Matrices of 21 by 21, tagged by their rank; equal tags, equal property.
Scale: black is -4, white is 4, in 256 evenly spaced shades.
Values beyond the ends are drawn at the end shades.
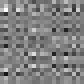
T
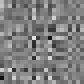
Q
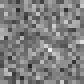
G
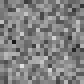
G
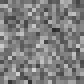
G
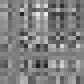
T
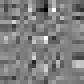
Q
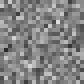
G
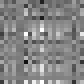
T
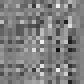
Q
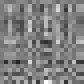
Q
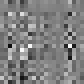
Q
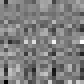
Q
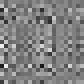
T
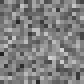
G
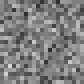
G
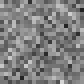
G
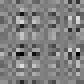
T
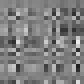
T
